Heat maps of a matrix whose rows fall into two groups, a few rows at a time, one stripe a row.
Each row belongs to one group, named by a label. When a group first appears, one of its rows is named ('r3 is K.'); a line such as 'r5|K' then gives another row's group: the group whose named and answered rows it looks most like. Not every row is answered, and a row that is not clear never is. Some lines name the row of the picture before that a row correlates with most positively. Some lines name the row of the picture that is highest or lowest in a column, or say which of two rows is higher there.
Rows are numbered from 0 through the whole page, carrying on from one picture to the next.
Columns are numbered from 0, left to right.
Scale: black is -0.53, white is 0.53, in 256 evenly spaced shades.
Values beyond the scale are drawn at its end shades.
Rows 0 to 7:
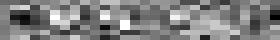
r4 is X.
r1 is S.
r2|X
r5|X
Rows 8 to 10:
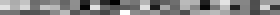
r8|S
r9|S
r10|X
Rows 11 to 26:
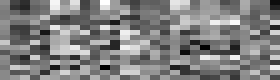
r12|X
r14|S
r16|X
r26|S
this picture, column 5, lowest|24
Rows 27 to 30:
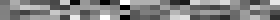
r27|X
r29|X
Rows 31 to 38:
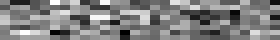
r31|X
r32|S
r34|S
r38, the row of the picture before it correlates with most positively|28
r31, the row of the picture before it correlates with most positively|29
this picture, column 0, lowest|32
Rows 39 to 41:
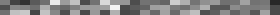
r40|S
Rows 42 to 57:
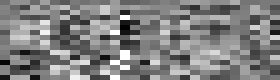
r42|S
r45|X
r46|S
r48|S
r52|X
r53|X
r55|X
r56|X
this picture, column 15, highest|54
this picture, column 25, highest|47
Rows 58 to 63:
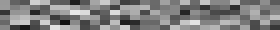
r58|S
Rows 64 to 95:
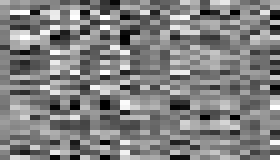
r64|S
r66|S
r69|X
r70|S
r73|S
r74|X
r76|X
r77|X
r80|X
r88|S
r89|S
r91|X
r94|X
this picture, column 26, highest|66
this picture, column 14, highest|66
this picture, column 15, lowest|66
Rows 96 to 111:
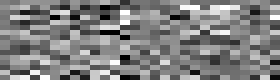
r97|S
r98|X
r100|X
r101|S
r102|S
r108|S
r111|S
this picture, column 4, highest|111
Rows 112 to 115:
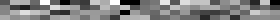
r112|S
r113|X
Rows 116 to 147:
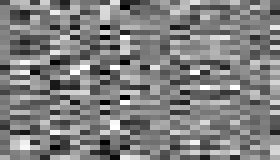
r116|S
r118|X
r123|X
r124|X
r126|X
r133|S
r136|X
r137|X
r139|X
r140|S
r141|S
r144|S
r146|S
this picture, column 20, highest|133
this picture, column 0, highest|147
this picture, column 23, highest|133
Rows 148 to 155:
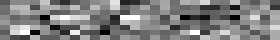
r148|S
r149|S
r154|S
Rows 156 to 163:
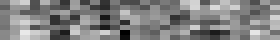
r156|S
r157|S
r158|X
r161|S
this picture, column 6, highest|158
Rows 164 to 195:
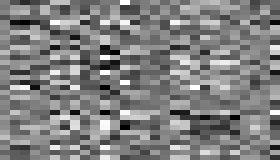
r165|S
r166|S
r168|X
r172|X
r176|S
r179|S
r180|X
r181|S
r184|X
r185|X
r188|X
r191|S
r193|X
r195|X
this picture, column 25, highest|189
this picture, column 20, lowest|187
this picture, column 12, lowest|189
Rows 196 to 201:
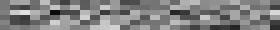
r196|S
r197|X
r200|X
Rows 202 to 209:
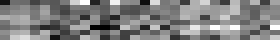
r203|S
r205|S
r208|S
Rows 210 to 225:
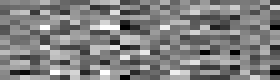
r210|S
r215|S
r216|S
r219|S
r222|S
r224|X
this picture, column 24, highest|224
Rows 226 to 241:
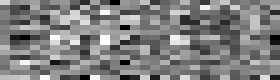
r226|S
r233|X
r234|X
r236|S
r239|S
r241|S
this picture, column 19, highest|239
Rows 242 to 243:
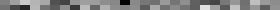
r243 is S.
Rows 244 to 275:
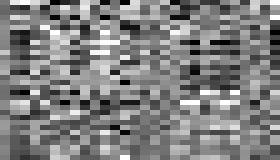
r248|X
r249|S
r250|X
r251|X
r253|X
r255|X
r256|S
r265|S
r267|X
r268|S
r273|X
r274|X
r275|X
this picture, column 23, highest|262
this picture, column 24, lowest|244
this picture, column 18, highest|264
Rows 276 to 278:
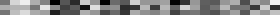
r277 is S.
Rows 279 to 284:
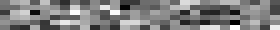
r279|S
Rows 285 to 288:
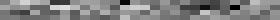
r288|X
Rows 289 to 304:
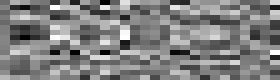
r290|X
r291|S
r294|X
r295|X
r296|X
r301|S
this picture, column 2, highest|292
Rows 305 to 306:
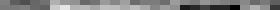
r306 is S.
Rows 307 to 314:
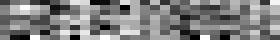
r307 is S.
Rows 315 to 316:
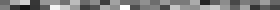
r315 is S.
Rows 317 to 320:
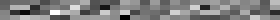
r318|S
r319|X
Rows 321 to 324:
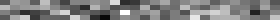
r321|S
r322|S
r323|X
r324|S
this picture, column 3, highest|322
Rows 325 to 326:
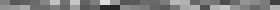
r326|S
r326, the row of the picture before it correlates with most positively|324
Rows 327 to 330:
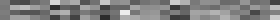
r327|X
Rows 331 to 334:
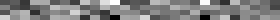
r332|X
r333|S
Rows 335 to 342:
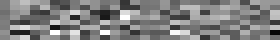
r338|X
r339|X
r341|X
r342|S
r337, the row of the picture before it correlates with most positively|333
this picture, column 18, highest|341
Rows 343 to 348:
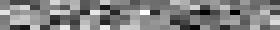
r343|X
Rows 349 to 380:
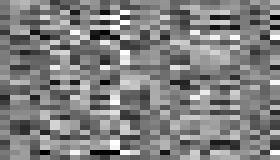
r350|S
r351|X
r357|X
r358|S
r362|X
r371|S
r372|S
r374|X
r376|S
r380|S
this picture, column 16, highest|352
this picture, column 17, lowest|365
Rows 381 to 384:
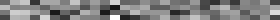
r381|S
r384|S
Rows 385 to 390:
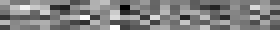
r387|S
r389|S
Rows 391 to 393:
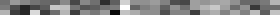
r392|X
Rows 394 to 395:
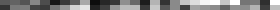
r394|S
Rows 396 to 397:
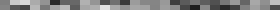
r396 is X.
